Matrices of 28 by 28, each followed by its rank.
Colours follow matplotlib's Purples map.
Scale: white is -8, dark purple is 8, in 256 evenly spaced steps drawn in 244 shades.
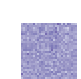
five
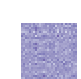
five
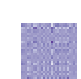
two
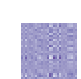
two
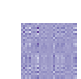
two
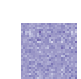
five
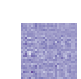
five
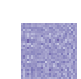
five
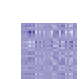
two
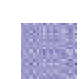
two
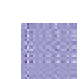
two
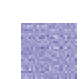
five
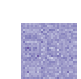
five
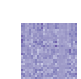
five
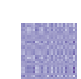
two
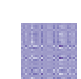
two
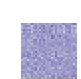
five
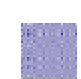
two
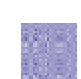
two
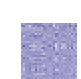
five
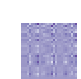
two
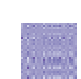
two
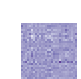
five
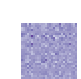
five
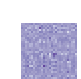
five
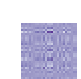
two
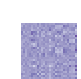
five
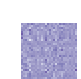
five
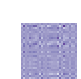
two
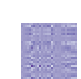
two
